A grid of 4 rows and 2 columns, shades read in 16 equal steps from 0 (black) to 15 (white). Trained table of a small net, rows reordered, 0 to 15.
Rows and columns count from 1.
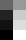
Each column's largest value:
6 15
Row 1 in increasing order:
6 9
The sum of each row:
15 14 14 15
